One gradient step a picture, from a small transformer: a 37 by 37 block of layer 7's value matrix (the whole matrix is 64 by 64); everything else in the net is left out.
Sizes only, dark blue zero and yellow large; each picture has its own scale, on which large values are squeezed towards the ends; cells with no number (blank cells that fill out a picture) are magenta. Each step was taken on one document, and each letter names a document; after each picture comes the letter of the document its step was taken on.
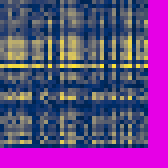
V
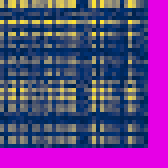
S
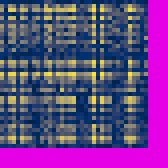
S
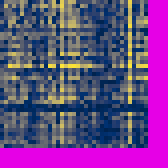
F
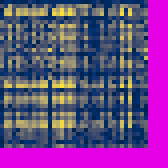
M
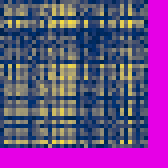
M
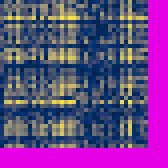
M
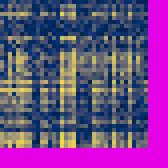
V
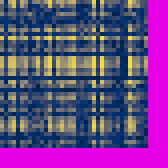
S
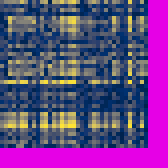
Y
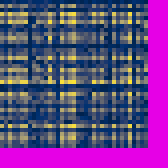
V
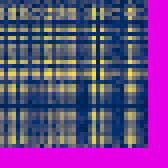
S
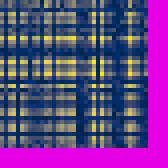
S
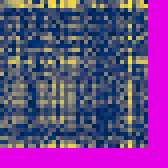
F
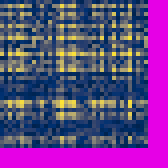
V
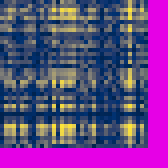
F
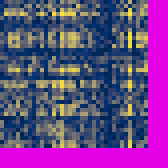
F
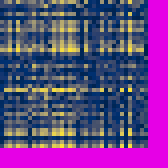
M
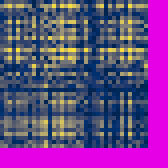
M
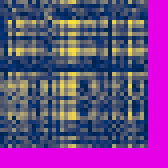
Y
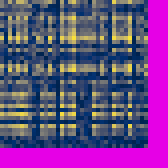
V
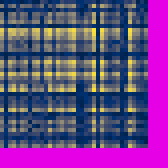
S
